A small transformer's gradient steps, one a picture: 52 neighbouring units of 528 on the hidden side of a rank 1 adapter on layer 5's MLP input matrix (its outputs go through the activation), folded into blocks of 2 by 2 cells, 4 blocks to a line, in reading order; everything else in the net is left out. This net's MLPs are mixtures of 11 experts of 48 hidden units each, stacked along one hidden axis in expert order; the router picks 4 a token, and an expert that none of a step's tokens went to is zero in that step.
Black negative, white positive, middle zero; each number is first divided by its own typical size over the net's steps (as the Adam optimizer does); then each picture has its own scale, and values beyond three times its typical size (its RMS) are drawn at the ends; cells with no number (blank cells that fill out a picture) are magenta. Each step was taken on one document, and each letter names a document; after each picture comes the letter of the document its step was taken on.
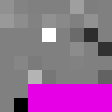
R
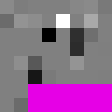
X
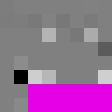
R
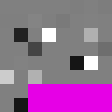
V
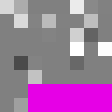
X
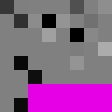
X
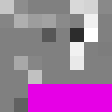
X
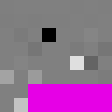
V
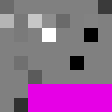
V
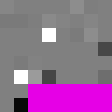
R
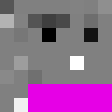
V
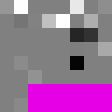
X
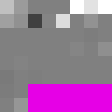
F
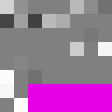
F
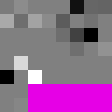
F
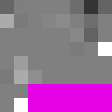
F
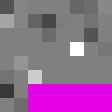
F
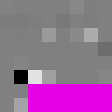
R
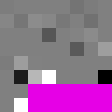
R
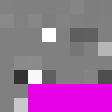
R
